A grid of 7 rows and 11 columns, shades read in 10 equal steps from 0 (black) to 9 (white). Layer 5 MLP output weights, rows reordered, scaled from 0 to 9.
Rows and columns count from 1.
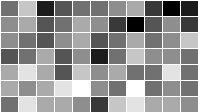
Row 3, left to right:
5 4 3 5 6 3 4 6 4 5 7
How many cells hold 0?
2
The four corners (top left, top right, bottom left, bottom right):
4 1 4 5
